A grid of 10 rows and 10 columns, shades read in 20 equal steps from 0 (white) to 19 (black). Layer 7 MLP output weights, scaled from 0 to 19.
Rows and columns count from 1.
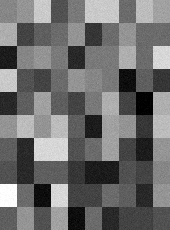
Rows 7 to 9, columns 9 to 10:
17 8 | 14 9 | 16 8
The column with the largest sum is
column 9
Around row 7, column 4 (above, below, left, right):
5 12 3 13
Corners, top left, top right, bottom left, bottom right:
9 7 12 13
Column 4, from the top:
13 11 10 11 12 5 3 12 3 7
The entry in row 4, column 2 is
13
